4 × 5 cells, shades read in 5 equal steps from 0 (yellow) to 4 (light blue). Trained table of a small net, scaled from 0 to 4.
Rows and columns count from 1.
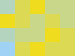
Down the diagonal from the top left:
3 1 2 1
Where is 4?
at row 4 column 1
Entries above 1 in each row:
3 2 3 1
